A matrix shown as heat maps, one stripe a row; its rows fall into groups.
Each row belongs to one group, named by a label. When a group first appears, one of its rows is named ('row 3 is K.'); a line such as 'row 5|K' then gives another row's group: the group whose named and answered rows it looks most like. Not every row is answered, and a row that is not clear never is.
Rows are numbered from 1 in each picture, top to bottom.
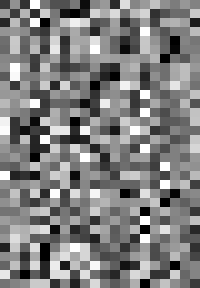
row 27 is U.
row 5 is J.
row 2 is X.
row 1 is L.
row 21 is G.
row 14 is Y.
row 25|U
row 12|L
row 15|Y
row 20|Y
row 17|U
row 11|U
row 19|G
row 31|Y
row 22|J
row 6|J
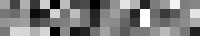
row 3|U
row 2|U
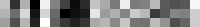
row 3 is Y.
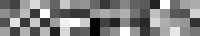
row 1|G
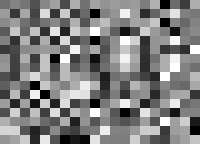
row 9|G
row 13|J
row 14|G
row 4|J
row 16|X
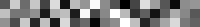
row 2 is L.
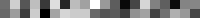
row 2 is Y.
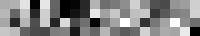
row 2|X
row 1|X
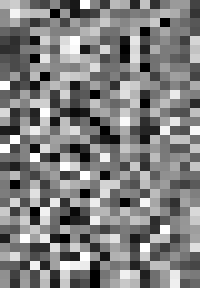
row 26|G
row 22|L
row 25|X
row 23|J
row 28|U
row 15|G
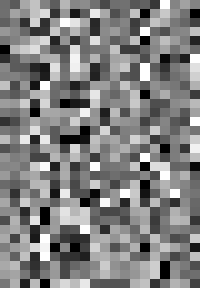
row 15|L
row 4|U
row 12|X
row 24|Y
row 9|U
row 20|G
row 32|Y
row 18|U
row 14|G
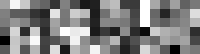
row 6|J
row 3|U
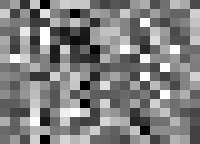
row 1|Y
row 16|Y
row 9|U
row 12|L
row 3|U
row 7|U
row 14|L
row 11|G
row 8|G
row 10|L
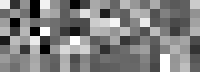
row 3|X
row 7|G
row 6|Y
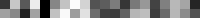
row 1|Y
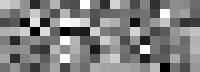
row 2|G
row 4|X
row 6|U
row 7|L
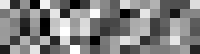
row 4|Y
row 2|J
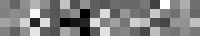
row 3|X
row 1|G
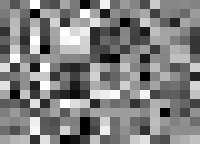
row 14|L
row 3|J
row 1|L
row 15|L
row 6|Y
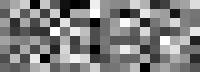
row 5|G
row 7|Y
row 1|X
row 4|U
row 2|J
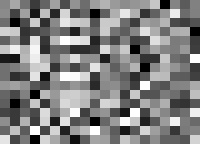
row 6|L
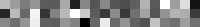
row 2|Y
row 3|L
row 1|G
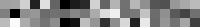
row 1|X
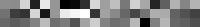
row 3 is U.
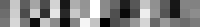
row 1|J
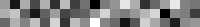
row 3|J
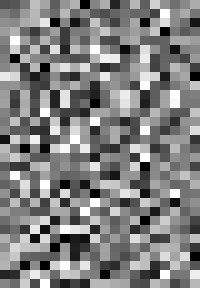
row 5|X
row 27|X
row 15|U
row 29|G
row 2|G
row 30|Y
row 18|U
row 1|L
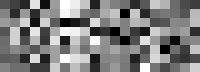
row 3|X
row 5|J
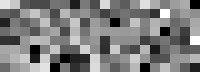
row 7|X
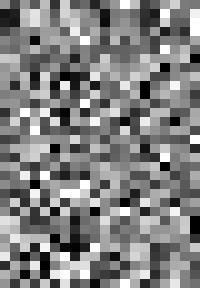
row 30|Y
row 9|X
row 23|J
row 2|G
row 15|L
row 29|Y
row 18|G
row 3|G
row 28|X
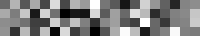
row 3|U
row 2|X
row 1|J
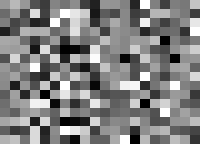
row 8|L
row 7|J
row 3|U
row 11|Y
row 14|X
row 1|U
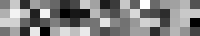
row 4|Y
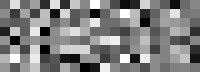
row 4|Y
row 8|L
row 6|Y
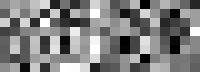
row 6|J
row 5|J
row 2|J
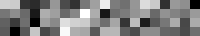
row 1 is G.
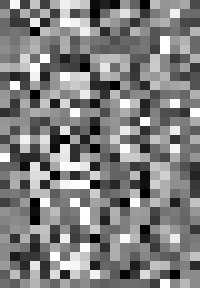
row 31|J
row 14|U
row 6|G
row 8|L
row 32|G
